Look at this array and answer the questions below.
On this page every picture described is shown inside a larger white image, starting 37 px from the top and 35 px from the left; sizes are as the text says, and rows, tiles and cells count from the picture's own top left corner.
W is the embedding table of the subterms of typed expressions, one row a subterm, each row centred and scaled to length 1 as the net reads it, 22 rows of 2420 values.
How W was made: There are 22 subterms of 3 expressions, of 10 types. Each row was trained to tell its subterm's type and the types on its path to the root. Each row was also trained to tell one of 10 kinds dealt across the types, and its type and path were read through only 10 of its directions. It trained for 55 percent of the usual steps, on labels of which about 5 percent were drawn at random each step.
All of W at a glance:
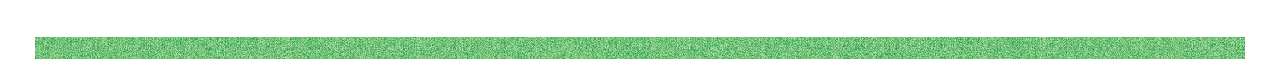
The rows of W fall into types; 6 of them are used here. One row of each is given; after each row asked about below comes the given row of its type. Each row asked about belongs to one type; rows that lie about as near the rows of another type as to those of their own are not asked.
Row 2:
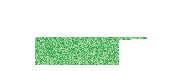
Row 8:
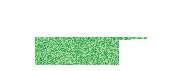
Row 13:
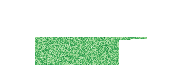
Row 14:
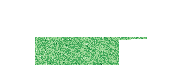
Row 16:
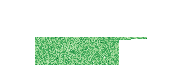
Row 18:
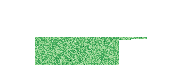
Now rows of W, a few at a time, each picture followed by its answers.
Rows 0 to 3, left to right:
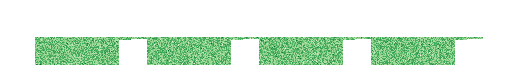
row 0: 2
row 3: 14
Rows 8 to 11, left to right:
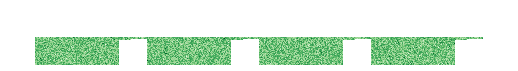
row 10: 2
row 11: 16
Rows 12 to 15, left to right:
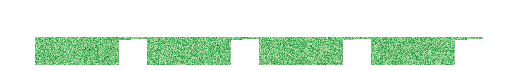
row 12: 16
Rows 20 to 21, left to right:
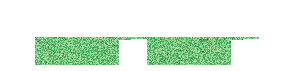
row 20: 2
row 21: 8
